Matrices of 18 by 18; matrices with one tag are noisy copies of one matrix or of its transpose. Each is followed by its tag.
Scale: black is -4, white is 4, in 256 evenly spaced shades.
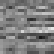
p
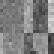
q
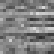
p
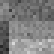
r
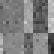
q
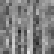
p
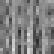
p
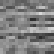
p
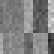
q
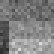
r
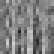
p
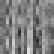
p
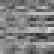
p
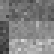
r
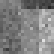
r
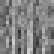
p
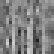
p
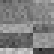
q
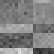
q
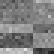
q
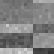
q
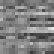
p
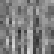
p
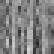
p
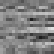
p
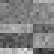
q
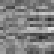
p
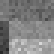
r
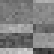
q
